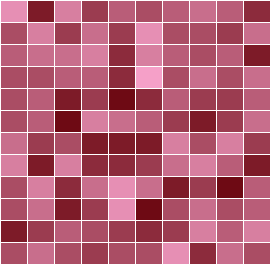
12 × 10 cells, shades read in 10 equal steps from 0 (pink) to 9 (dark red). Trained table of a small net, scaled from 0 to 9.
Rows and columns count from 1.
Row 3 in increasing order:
2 2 3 3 4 4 4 5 7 8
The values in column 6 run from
0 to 9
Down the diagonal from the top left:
1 2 3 4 9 4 2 2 9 4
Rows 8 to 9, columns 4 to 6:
7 7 6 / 3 1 3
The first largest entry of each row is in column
2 3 10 5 5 3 4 2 9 6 1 8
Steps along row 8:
up down up same down down down up up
